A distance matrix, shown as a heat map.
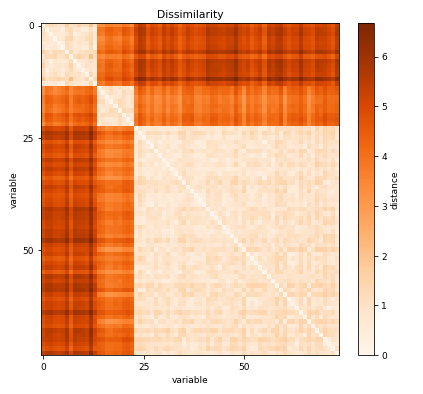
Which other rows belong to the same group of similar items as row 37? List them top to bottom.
23, 24, 25, 26, 27, 28, 29, 30, 31, 32, 33, 34, 35, 36, 38, 39, 40, 41, 42, 43, 44, 45, 46, 47, 48, 49, 50, 51, 52, 53, 54, 55, 56, 57, 58, 59, 60, 61, 62, 63, 64, 65, 66, 67, 68, 69, 70, 71, 72, 73
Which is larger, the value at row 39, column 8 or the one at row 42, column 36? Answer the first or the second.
the first
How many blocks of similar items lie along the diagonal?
3
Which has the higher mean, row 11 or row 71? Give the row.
11
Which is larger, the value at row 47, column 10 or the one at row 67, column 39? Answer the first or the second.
the first
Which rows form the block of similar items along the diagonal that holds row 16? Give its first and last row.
14 to 22
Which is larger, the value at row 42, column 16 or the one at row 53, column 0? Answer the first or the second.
the second
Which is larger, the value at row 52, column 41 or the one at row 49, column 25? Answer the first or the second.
the first
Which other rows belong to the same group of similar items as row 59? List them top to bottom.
23, 24, 25, 26, 27, 28, 29, 30, 31, 32, 33, 34, 35, 36, 37, 38, 39, 40, 41, 42, 43, 44, 45, 46, 47, 48, 49, 50, 51, 52, 53, 54, 55, 56, 57, 58, 60, 61, 62, 63, 64, 65, 66, 67, 68, 69, 70, 71, 72, 73
